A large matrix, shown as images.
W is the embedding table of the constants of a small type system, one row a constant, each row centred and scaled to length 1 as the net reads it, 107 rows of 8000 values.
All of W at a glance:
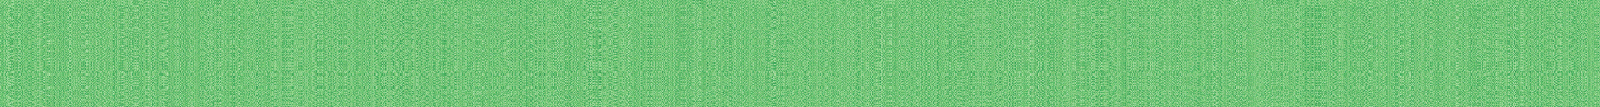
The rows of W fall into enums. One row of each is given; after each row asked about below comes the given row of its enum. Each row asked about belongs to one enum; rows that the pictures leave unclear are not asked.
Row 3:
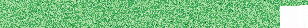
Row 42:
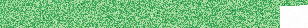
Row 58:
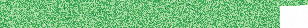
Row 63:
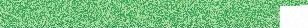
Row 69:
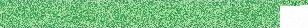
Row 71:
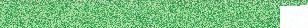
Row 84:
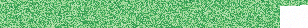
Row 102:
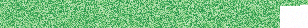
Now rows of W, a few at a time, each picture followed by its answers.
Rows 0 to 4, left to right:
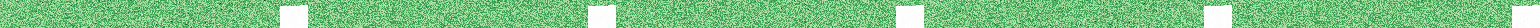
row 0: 3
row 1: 84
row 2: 58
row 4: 84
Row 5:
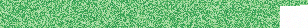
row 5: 63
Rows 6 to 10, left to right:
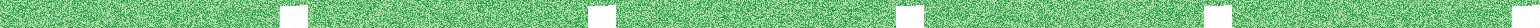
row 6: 63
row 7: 71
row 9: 69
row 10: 63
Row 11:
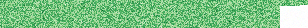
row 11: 42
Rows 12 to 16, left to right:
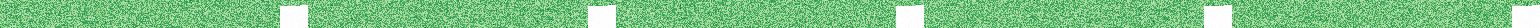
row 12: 84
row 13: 42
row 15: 42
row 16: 69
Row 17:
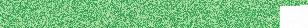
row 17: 63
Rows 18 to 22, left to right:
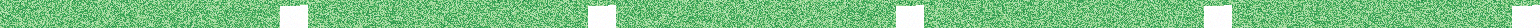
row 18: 63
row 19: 84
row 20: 69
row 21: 58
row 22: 84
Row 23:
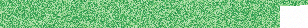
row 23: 69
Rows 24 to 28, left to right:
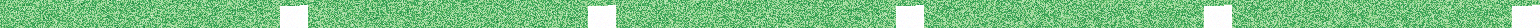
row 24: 42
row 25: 58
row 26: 42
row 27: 63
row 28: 63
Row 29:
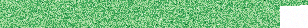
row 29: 3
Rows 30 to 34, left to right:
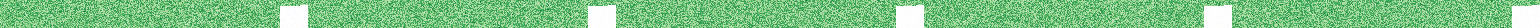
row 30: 102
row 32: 84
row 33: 69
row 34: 58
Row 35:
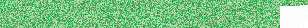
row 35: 42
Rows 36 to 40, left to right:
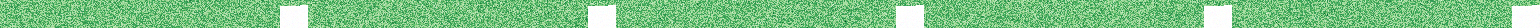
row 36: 84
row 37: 71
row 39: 69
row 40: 58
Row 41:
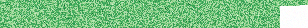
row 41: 58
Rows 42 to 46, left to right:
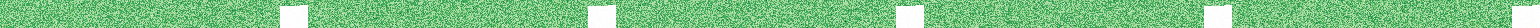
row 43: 58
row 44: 42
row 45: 84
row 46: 71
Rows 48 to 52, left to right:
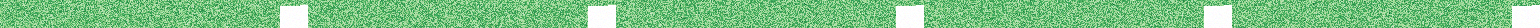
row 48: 102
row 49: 63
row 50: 58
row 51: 58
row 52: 42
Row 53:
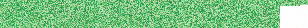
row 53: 102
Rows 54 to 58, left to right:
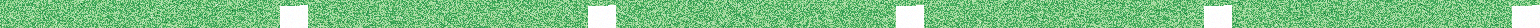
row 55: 84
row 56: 63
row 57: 42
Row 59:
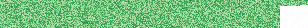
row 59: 84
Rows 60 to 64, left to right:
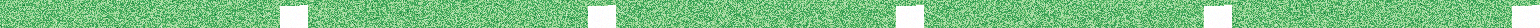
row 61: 58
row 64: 58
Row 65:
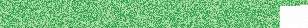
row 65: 63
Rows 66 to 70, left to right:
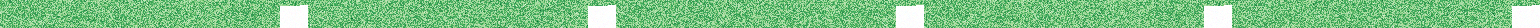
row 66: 69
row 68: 63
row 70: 42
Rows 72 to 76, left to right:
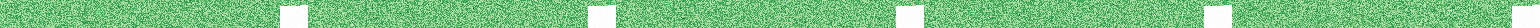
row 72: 84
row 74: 58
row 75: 58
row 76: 102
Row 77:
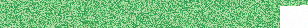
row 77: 84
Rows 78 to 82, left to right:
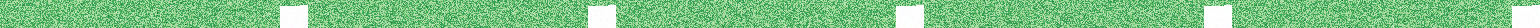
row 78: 42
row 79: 84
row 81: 84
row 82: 42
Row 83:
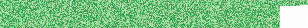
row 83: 63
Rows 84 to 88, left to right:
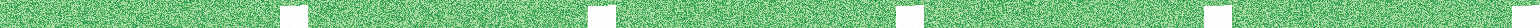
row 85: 63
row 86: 58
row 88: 58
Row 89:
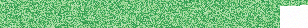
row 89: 84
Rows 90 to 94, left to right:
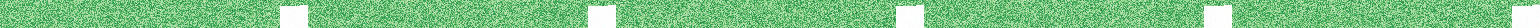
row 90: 42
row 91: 69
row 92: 71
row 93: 69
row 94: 102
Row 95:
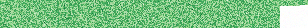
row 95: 58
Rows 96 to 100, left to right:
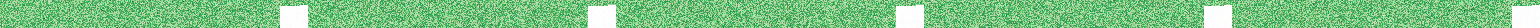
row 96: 42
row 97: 63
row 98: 63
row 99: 84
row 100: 42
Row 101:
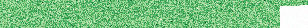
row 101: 3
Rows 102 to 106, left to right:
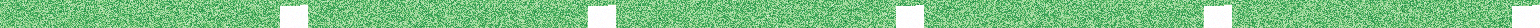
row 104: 42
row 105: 63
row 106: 71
